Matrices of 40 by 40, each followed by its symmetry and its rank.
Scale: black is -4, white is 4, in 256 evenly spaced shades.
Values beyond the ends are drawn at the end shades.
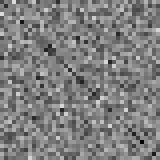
symmetric, full rank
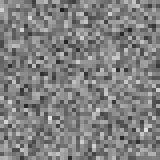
neither, full rank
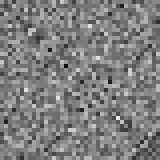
symmetric, full rank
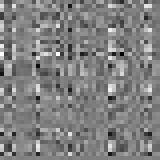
neither, rank three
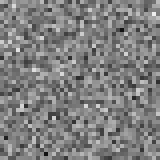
neither, full rank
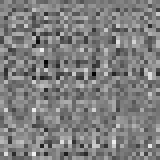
neither, rank five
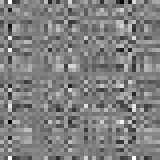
neither, rank three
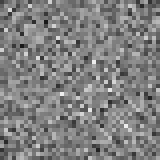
symmetric, full rank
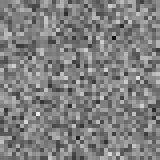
antisymmetric, full rank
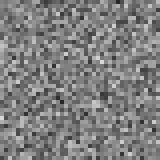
antisymmetric, full rank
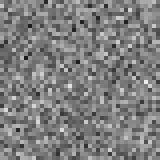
neither, full rank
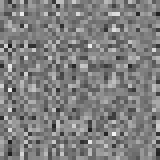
neither, rank five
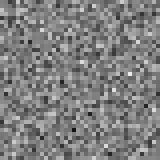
antisymmetric, full rank
